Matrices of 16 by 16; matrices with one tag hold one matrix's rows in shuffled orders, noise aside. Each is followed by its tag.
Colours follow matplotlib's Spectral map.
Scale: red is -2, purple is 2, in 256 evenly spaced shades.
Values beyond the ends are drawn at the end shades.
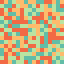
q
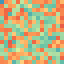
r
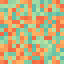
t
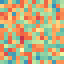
t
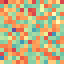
q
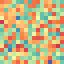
q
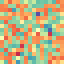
r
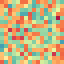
r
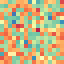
r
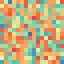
q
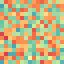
q
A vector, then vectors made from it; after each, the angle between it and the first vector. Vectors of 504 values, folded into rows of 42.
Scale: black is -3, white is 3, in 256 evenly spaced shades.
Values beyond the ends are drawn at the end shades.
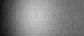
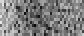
partly opposed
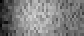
nearly parallel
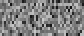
orthogonal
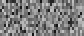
orthogonal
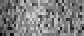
partly aligned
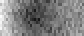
nearly opposite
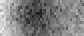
nearly opposite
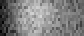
nearly parallel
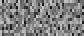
orthogonal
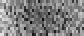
partly opposed
